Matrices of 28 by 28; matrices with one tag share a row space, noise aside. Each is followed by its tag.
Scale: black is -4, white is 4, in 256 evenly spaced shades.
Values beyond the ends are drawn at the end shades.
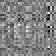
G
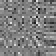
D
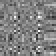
D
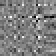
D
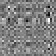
G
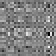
G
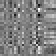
D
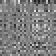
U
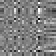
D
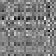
G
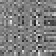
D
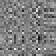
D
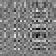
U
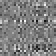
U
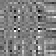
D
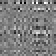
U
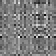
U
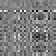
U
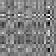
G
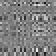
U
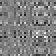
U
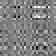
U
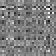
G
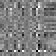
D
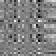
D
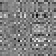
U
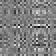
U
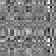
G
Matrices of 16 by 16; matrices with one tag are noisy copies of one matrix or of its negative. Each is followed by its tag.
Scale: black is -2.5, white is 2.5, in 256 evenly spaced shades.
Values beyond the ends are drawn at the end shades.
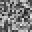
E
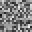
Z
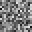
Z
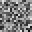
Z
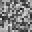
E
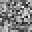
E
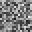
Z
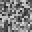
E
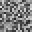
Z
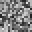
E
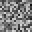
Z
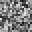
E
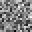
Z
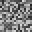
Z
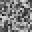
E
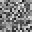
Z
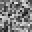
E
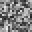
E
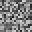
Z
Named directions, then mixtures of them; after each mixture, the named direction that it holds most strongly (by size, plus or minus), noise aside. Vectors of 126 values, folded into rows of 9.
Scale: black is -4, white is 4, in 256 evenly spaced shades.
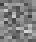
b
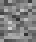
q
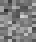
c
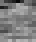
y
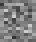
b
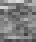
y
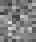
c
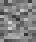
q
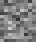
q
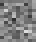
b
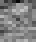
y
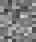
c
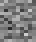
q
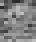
y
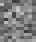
b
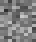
c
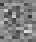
b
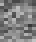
b
